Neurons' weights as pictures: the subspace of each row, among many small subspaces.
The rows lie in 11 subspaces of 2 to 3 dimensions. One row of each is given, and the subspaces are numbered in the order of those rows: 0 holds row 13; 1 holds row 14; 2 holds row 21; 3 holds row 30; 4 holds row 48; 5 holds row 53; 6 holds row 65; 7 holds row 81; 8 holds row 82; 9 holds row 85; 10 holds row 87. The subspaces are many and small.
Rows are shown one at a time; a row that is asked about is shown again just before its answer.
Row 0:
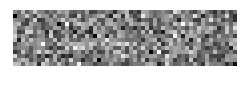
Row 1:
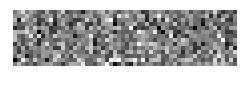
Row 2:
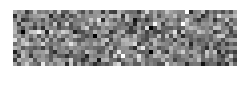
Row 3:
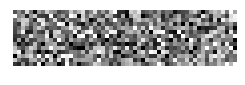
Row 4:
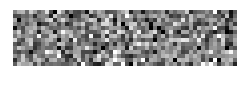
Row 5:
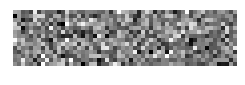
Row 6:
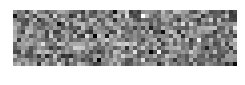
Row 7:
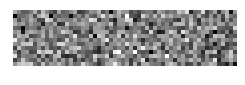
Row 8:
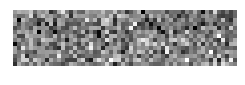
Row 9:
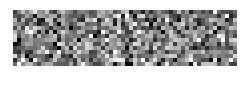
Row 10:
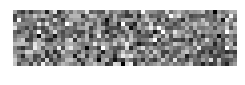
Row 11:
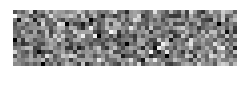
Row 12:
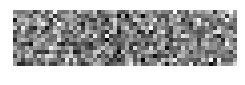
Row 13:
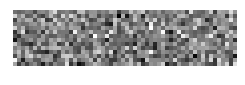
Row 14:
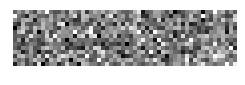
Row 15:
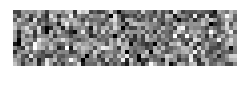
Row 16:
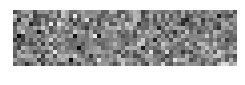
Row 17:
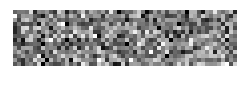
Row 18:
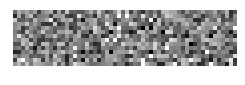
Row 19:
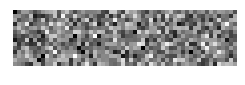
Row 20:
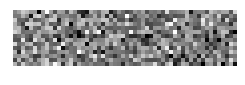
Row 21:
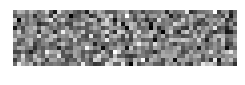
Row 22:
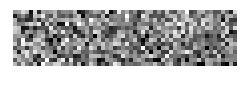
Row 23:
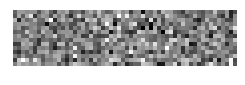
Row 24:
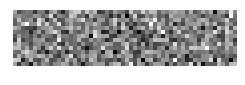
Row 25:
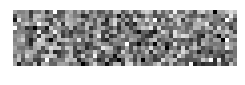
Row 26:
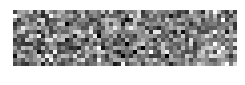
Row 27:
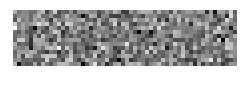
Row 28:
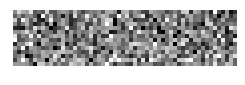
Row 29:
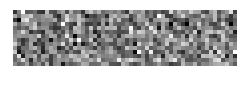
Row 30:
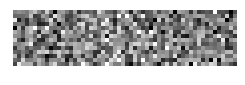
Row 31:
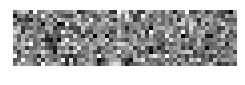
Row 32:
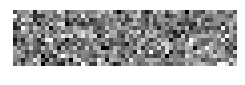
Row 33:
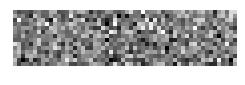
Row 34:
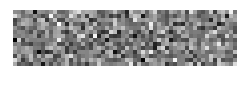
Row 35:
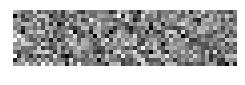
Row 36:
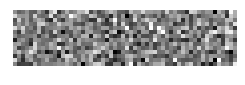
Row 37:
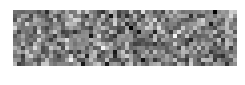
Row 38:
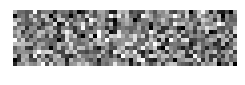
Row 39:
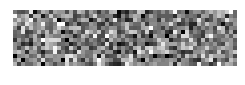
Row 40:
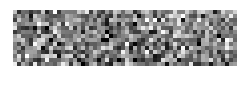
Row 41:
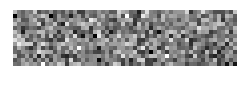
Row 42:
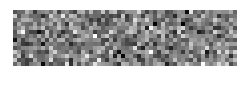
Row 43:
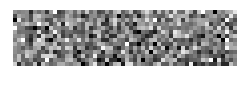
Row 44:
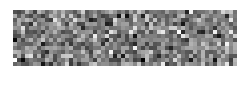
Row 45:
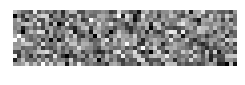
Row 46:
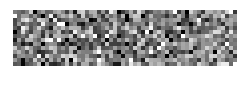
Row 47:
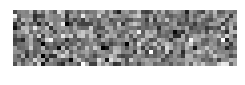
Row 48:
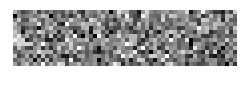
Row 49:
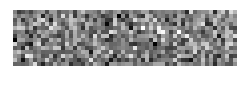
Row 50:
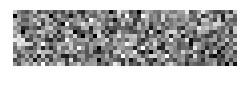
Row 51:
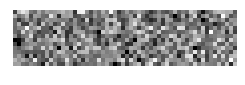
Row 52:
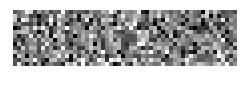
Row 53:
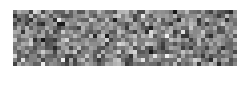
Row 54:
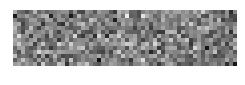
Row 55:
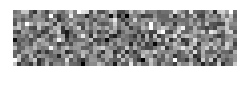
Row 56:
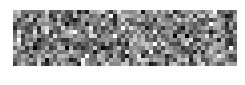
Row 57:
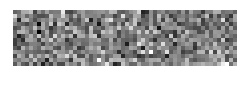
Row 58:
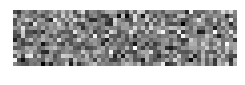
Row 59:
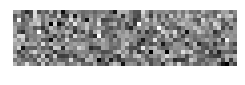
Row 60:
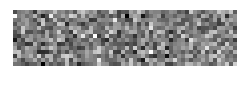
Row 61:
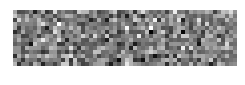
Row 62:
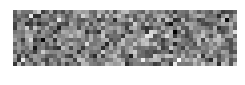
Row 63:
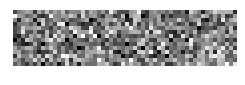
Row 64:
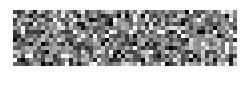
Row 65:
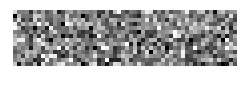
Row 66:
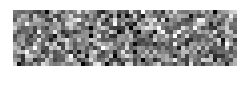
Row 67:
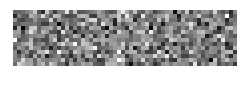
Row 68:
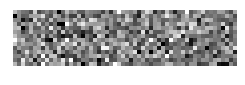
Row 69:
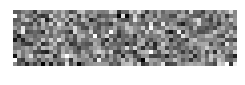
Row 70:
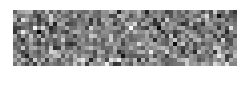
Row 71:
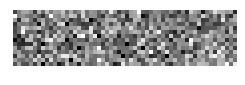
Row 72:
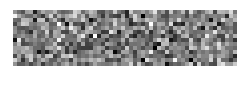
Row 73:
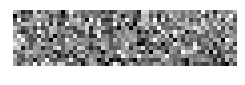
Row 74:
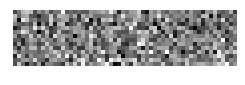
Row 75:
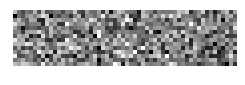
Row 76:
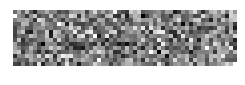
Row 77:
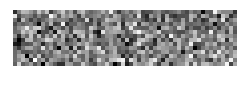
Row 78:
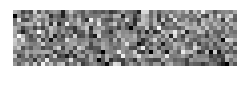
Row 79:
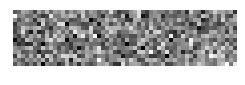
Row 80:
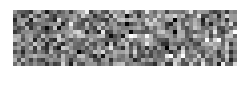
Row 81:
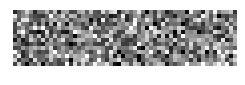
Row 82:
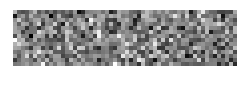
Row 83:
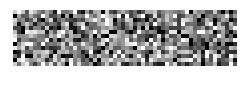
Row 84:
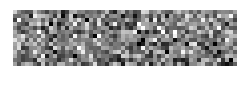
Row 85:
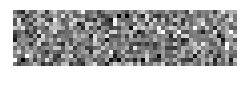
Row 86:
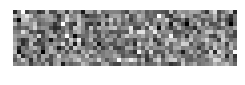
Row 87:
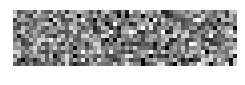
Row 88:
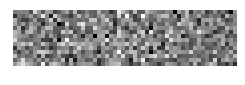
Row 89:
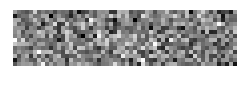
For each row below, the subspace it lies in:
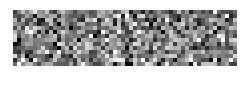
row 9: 4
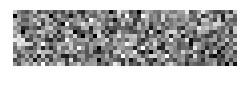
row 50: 4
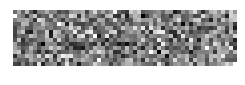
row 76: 1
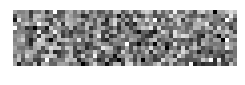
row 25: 3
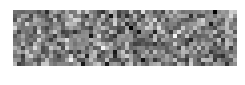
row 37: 1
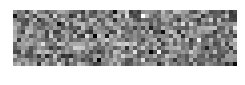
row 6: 1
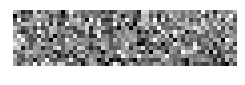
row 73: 0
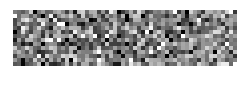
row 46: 3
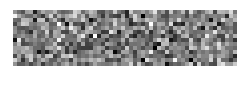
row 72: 8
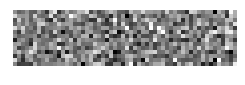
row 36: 2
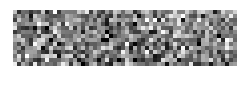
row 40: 5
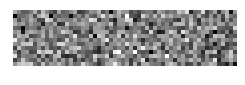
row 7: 2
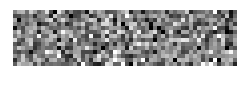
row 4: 2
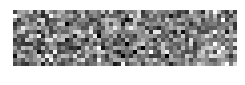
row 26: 2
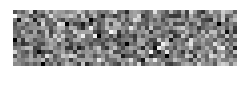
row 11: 8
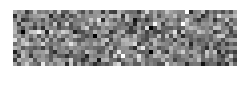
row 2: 7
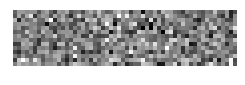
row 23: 10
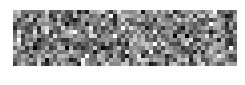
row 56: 1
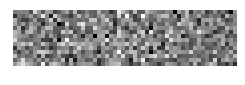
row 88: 3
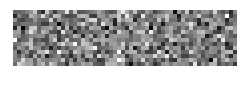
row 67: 6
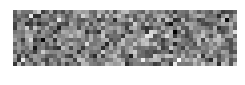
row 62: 5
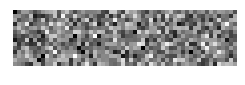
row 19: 10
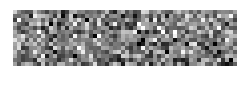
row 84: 10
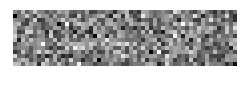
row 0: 1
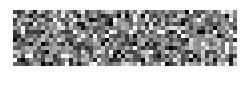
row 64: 9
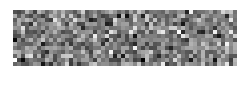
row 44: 9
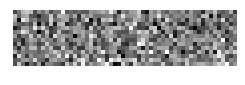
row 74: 9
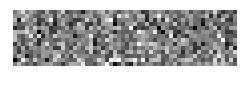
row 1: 9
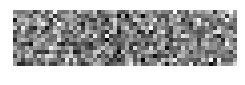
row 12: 3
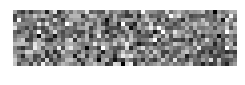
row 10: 2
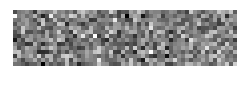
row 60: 4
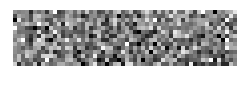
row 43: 3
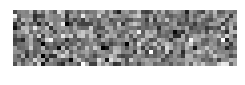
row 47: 6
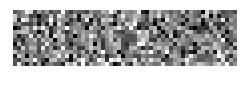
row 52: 9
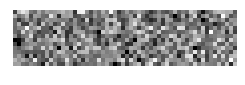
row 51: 8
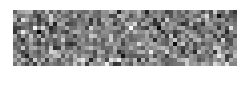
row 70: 7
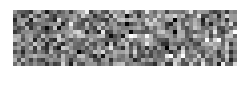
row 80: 5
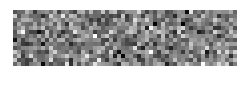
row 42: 7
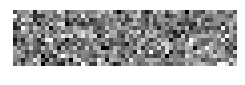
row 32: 6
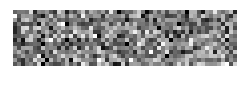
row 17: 3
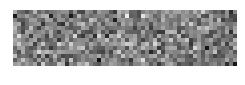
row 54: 1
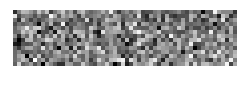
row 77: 4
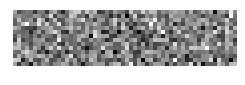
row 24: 8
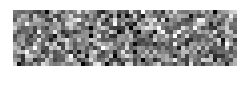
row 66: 1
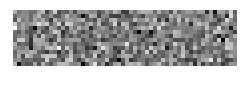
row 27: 6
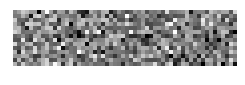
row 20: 5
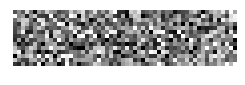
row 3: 1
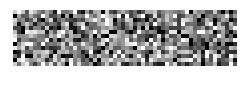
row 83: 7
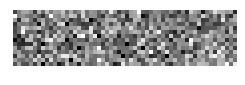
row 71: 4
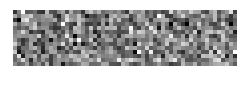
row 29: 9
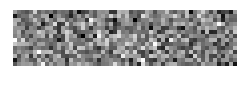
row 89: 8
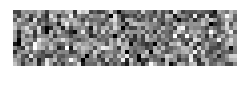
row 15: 1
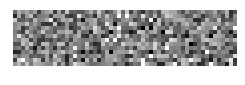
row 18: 10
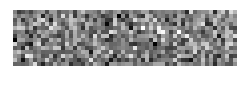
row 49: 7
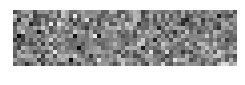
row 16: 10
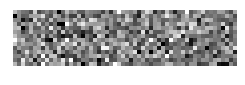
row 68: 6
